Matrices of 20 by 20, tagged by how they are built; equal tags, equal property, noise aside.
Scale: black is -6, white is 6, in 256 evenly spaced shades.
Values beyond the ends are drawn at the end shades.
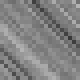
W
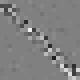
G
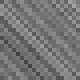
W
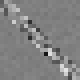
G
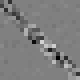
G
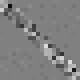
G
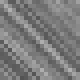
W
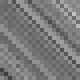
W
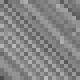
W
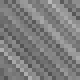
W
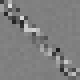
G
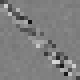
G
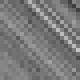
W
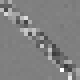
G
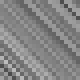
W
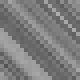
W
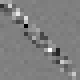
G
